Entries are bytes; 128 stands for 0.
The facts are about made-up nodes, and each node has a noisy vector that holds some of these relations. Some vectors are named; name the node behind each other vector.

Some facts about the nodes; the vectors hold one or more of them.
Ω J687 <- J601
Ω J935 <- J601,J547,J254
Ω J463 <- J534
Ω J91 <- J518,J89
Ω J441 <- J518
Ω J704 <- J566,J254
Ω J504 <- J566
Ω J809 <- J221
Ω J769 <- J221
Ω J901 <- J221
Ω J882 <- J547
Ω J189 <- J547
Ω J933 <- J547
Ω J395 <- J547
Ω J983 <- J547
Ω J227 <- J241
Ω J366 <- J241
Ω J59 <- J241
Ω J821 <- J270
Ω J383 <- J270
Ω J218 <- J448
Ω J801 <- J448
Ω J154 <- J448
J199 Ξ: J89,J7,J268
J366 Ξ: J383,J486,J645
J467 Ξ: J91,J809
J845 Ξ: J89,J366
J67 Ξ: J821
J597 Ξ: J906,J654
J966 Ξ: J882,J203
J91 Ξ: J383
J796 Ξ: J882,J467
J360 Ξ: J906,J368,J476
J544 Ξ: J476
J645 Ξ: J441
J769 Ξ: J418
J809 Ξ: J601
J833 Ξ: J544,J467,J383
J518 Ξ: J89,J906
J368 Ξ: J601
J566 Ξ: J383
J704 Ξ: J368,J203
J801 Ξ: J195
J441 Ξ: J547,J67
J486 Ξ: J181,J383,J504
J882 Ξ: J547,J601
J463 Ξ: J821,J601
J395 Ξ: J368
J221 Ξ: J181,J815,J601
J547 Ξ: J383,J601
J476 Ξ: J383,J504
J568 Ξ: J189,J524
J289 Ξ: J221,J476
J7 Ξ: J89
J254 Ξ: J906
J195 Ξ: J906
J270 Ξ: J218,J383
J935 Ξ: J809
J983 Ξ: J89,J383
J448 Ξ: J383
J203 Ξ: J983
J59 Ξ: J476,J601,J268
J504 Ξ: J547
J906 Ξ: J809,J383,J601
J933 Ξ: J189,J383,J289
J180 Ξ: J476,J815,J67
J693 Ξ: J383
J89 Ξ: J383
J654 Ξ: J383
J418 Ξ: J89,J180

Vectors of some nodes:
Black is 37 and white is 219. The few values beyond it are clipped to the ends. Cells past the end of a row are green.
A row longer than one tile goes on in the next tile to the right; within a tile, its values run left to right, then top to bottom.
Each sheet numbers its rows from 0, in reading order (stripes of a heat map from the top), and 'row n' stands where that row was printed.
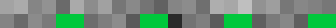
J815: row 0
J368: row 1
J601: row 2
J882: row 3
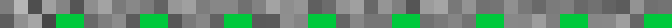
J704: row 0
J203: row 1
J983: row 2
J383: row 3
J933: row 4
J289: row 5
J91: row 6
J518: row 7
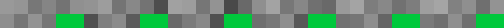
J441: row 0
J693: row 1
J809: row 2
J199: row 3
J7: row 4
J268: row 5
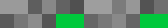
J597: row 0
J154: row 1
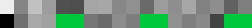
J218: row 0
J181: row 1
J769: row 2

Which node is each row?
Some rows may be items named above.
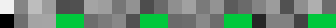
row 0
J218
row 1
J809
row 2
J227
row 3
J935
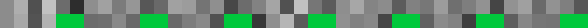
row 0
J568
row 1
J227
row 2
J809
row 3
J566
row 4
J769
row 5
J395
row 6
J933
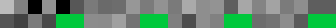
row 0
J801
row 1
J89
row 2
J821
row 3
J59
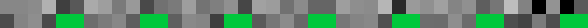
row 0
J448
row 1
J901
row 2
J395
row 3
J654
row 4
J221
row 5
J366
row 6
J801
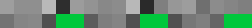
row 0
J221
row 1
J534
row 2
J687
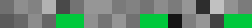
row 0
J241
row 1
J441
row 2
J254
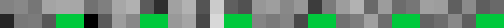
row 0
J547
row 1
J270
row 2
J524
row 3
J463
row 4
J504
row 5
J906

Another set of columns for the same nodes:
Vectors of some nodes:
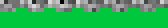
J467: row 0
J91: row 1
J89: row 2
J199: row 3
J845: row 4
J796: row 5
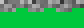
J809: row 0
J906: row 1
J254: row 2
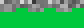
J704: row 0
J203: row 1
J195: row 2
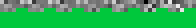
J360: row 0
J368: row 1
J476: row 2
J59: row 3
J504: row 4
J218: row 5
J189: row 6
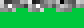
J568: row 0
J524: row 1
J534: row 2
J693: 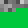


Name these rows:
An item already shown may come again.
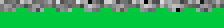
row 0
J935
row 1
J366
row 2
J395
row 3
J518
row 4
J693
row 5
J89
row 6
J769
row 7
J221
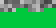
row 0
J933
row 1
J801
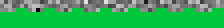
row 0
J195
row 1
J769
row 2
J227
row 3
J395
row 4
J687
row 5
J448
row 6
J597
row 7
J383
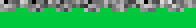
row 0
J534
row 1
J270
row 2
J241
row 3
J601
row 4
J801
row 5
J89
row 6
J821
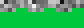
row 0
J815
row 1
J441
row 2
J547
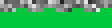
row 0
J933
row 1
J463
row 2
J566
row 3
J189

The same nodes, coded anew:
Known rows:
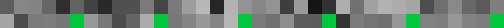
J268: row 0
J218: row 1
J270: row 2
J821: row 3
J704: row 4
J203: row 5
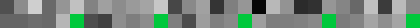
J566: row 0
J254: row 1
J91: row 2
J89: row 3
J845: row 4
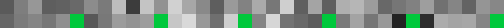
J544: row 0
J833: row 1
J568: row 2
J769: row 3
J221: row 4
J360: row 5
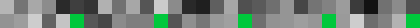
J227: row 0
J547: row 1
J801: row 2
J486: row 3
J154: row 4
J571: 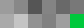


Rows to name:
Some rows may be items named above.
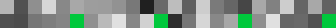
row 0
J935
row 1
J241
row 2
J59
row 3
J769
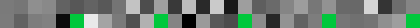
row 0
J809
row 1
J189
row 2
J601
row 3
J504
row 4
J693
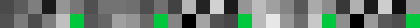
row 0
J448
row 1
J906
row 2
J601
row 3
J568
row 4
J601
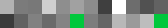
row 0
J395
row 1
J366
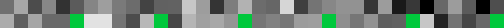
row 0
J815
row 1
J524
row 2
J518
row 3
J693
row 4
J821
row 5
J383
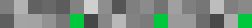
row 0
J441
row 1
J463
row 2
J687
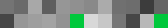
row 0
J597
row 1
J524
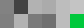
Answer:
J933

